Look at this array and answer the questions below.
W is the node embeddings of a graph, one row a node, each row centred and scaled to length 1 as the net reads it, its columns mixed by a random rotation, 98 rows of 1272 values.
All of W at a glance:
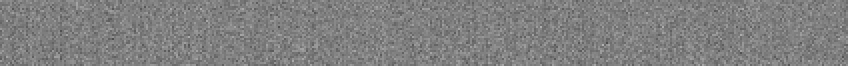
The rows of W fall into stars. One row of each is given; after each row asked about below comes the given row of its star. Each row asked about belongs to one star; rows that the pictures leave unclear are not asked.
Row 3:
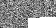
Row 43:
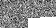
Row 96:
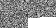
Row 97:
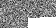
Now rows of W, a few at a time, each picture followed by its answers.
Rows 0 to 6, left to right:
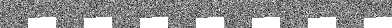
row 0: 96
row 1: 97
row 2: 3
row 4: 96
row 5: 97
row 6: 96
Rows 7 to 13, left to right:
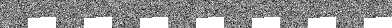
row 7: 3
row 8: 97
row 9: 3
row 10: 43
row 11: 43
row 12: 97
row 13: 97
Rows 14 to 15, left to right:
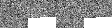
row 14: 43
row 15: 97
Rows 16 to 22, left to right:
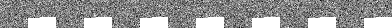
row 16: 96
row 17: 96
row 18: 3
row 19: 96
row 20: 3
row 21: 3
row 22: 96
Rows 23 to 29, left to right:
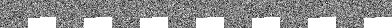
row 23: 43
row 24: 97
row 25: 43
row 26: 96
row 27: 3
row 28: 97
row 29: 3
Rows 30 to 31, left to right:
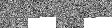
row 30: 97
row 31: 3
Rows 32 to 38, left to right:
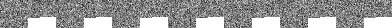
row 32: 97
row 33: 43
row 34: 96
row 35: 97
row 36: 3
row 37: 43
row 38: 96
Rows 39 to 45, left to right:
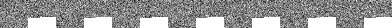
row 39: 97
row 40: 96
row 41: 97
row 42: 96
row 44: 96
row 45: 96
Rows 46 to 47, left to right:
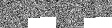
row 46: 43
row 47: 97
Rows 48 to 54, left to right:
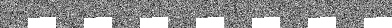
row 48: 97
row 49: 3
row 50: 97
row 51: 97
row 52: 43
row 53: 43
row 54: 96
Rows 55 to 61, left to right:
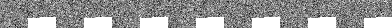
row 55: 3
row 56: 96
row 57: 97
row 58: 97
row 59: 3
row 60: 97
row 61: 96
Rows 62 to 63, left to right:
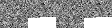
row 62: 3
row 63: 96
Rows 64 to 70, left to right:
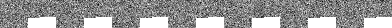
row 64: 96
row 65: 97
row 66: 43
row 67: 43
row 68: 97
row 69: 97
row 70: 43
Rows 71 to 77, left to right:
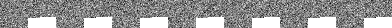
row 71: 97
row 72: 43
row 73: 97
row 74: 96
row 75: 43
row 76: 43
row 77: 43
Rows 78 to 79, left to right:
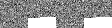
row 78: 96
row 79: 96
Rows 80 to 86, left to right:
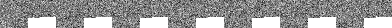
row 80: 3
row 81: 3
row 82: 97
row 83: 96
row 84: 97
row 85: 97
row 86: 97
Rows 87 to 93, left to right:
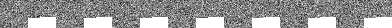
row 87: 97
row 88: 43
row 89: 43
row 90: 43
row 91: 96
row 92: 96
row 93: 96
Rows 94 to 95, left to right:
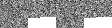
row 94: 43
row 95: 96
